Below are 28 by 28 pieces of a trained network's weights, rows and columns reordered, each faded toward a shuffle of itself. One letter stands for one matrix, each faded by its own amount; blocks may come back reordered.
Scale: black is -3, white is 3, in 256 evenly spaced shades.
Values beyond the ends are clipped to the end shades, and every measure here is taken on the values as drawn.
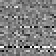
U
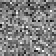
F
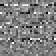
U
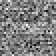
F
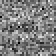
F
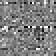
U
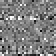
U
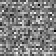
F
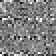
U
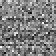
F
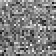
F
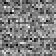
F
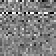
U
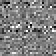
U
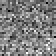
F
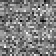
F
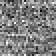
F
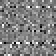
U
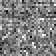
F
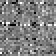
U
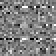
U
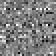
U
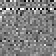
U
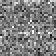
F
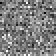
F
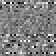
U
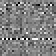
U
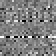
U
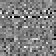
U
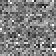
F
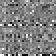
U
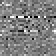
U
